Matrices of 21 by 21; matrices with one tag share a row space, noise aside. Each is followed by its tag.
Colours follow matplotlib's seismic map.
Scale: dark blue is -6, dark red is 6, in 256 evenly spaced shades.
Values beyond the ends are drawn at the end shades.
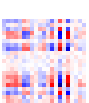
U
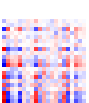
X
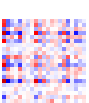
X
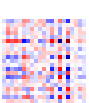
U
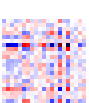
U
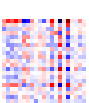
U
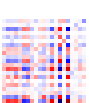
U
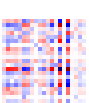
U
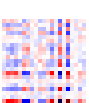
U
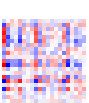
X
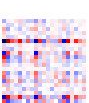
X
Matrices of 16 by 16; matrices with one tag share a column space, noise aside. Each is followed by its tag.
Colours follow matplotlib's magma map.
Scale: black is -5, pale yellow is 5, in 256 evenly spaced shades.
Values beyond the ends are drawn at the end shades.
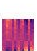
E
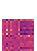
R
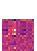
R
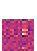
R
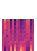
E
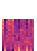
E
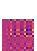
R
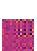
R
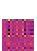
R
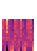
E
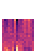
E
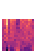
E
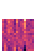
E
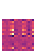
R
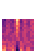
E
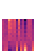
E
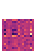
R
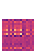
R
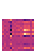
R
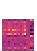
R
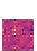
R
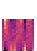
E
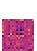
R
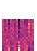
E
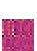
R
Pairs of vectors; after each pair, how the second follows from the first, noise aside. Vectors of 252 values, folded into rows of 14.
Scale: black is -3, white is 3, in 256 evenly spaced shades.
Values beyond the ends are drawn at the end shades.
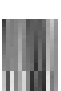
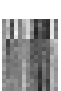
wrapped around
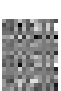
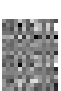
copied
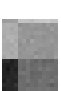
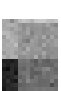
copied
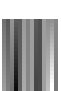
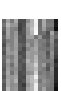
wrapped around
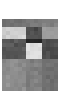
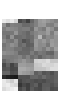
wrapped around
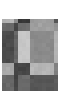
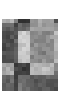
copied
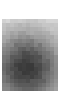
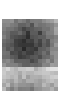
wrapped around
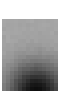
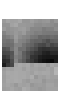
wrapped around
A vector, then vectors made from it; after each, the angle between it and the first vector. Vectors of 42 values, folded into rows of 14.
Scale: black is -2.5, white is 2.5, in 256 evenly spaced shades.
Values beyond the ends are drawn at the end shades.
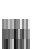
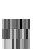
partly opposed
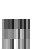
nearly opposite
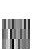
partly opposed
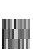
orthogonal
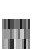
nearly opposite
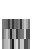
partly opposed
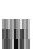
nearly parallel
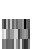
partly opposed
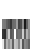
partly opposed
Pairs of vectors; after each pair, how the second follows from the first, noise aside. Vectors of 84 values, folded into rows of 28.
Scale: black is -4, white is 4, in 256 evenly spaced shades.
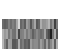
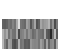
copied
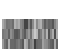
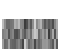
copied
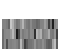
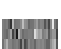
sign-scrambled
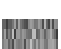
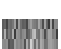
copied
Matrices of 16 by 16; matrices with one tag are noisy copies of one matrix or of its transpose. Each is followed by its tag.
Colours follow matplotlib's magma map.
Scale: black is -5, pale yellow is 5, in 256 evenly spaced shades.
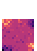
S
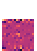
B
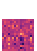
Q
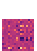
Q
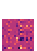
Q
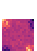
S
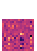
Q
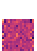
B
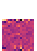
B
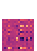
Q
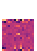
B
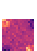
S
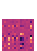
Q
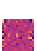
B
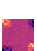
S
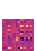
Q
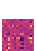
Q
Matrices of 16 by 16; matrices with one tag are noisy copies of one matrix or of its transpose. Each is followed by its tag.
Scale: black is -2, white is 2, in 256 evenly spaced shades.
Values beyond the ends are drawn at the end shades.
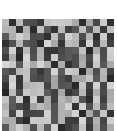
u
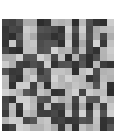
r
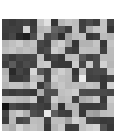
r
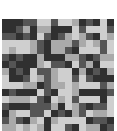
r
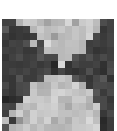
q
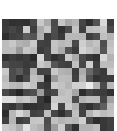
r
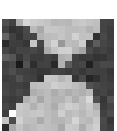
q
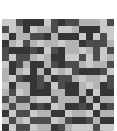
u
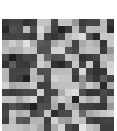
r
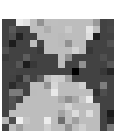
q
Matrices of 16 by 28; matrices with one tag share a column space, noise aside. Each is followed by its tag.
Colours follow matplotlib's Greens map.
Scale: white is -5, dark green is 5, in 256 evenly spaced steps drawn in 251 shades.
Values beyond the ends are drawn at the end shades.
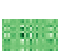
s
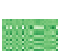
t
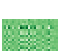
t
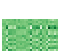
t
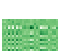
t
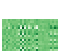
t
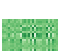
s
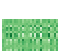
s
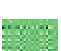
t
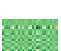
t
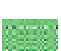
t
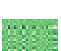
t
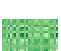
s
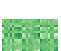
s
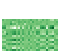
t
